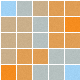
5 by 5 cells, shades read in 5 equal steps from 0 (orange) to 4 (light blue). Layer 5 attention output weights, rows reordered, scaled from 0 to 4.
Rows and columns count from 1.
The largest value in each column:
4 3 3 3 4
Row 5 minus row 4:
-2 0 2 0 1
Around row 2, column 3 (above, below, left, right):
2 3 2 1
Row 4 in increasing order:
1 1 2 3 3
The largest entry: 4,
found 2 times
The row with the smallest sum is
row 2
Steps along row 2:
same up down down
